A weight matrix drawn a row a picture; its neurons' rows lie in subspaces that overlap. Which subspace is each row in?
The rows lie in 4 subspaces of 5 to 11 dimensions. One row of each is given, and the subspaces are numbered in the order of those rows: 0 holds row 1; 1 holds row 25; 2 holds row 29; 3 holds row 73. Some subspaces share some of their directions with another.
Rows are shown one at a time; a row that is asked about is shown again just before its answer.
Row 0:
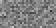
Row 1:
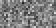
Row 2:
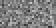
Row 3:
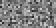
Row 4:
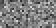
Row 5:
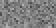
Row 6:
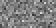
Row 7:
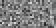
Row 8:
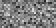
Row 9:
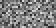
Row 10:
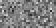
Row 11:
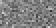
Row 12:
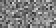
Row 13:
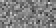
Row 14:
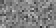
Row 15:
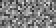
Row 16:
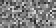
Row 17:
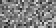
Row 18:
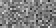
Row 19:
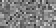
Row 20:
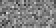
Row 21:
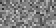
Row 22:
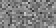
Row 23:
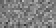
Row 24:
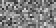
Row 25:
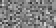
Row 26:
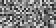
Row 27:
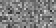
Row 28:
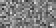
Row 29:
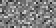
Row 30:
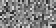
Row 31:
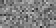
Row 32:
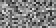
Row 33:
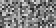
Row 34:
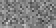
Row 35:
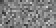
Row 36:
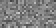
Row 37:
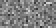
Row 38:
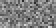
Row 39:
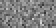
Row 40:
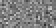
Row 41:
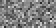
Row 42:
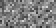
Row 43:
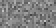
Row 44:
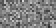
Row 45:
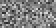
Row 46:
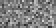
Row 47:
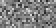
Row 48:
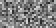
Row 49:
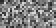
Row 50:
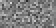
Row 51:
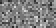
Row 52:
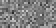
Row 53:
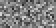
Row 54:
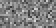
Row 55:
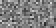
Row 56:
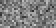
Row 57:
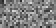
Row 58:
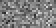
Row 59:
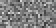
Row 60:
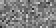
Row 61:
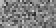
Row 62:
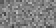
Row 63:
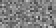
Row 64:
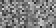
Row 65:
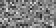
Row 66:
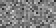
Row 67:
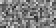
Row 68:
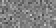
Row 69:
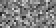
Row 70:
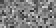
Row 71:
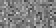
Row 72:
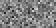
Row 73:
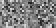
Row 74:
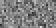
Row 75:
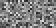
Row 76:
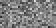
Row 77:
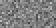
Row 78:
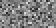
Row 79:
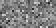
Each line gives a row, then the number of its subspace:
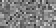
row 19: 0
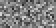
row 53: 3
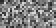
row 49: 0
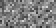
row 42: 0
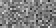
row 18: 0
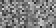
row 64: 3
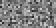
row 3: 1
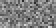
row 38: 1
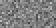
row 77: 2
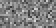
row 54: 0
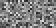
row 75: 0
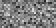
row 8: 0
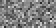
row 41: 1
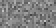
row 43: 2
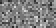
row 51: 0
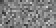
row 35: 2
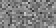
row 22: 0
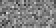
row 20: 2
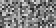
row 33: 3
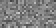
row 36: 2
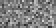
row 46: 1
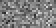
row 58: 2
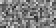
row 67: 0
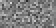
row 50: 2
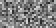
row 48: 2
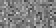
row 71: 0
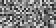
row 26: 0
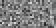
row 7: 1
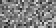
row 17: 1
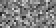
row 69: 3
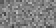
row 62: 0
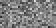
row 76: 0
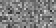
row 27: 2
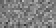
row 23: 1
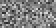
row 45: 0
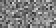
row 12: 2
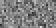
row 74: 2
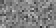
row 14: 2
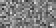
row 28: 0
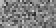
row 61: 2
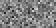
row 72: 0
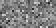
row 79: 3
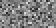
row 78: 0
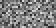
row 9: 0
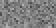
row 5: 3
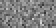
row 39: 3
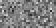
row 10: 2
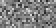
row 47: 2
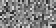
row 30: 2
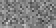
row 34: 3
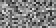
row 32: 0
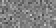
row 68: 2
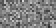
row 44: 1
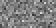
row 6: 2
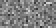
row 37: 2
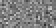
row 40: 1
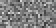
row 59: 2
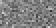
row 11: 0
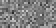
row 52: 2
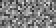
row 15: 2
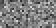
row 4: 3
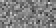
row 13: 0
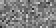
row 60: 3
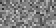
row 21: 3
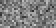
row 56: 3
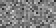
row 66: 0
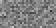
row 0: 2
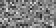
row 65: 0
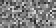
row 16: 0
